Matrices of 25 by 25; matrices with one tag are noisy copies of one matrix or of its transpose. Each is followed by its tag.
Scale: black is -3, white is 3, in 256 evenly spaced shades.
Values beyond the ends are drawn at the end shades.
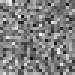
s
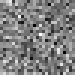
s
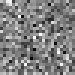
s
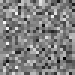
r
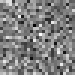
s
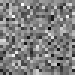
r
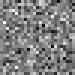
r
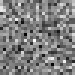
s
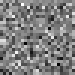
r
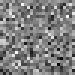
r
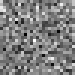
s
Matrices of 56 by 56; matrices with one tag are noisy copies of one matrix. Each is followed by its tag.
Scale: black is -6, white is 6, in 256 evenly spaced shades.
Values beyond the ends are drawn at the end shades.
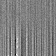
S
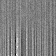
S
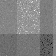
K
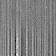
S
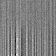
S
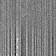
S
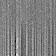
S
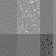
K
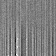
S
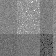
K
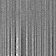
S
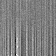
S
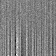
S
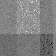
K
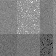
K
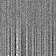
S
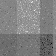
K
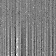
S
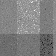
K
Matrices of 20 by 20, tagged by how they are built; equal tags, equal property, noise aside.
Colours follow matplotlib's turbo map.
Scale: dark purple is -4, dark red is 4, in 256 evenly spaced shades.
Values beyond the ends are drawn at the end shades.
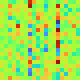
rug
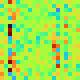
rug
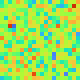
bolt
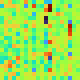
rug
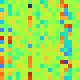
rug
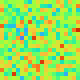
bolt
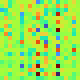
rug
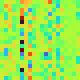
rug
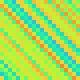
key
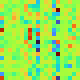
rug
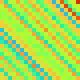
key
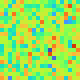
bolt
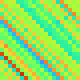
key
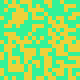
bolt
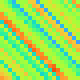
key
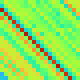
key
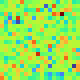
bolt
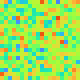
bolt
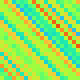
key
